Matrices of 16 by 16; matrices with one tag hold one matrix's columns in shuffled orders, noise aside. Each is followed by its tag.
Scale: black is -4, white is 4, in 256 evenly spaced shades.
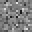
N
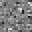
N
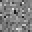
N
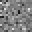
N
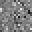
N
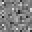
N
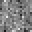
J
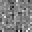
J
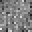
J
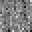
J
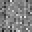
J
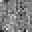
J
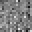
J
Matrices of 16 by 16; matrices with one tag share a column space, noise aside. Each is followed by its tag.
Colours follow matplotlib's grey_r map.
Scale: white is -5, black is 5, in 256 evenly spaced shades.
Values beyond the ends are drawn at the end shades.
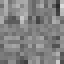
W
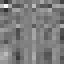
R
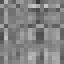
R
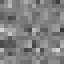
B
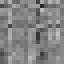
R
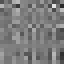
R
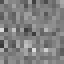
B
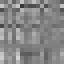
R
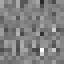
B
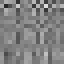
R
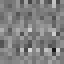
B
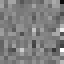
B
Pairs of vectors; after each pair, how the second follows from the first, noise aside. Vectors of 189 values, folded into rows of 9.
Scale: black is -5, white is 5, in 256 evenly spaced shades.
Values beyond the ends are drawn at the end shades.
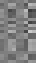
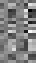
scaled up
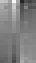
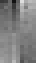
negated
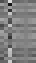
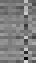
reversed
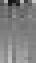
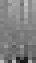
reversed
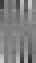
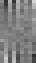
reversed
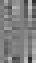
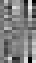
scaled up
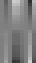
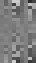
sign-scrambled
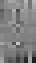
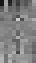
reversed
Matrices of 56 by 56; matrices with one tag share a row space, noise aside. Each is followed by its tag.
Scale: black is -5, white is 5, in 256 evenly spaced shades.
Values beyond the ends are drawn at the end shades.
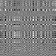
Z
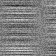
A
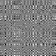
Z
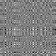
Z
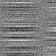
A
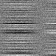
A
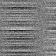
A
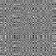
Z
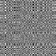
Z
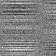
A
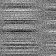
A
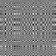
Z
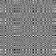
Z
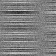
A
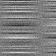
A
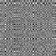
Z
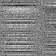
A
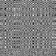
Z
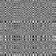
Z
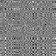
Z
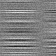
A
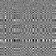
Z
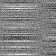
A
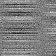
A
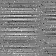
A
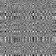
Z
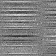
A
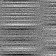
A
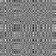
Z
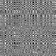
Z
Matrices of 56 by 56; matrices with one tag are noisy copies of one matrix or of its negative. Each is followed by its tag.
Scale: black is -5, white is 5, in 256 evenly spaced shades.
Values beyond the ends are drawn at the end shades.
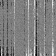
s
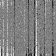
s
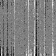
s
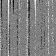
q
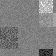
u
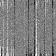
s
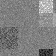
u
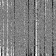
s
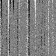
q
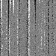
q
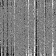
s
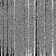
s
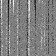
q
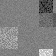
u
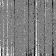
s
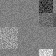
u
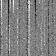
q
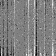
s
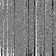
s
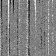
q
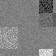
u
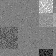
u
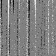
q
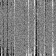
s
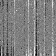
s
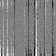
s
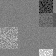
u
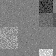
u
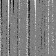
q
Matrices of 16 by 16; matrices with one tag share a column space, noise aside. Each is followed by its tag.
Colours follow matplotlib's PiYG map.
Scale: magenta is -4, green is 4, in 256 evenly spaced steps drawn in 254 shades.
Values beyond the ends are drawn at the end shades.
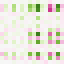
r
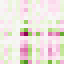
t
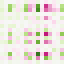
r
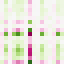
t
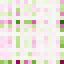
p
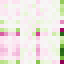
t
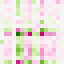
t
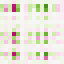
r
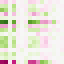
p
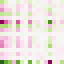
p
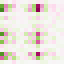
r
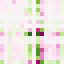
t
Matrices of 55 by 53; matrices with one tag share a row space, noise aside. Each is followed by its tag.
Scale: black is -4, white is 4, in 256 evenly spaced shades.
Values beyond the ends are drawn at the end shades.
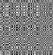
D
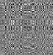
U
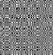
D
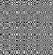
D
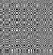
D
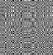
U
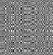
U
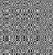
D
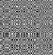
D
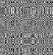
U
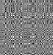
U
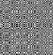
D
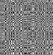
U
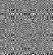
U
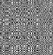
D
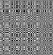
D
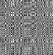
U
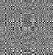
U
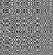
D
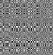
D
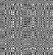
U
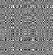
U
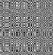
D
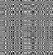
U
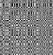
D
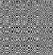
D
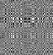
U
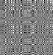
U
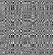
U
